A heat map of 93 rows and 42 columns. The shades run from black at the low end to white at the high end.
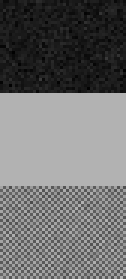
It is made of 3 by 1 panels. Panel 1,1: very low, fine-grained, faint in contrast. Panel 2,1: high, flat. Panel 3,1: middling, checkered, strong in contrast.
